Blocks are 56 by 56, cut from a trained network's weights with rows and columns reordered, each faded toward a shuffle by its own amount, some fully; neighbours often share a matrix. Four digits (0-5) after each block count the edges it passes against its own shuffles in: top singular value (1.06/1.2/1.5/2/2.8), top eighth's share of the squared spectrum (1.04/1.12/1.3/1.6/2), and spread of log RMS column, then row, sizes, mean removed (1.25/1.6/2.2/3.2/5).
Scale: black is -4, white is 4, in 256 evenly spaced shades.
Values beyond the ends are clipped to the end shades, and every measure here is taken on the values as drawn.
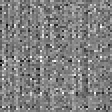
3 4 1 3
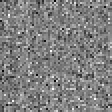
2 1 0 1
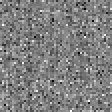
2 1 0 0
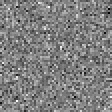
1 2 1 0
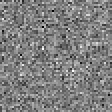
2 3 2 1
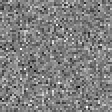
0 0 0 0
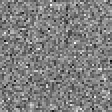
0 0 0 0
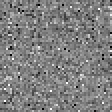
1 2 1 0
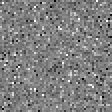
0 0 0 0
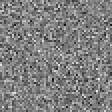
1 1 0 0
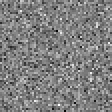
0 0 0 0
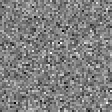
0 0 0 0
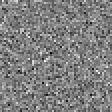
0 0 0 0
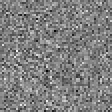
2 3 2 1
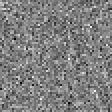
0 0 0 0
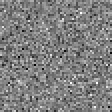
1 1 0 0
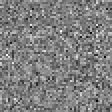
2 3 2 1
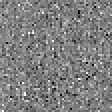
1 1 0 0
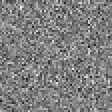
2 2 1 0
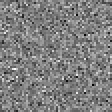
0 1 0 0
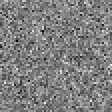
0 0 0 0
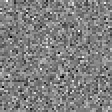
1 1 0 0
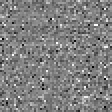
1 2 2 0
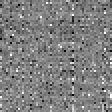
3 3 3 0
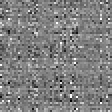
3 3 3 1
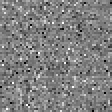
1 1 1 0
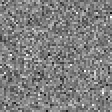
1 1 0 0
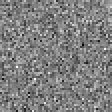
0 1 0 0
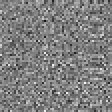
3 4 1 2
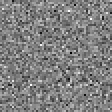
2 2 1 1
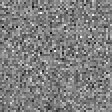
2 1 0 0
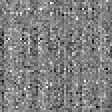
3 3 1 2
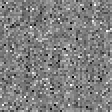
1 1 0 0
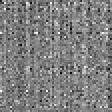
3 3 0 3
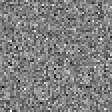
1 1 0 0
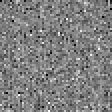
1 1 0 0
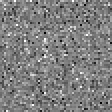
1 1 1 0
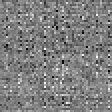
2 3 3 1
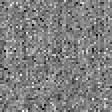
2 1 0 1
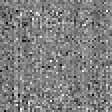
3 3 0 2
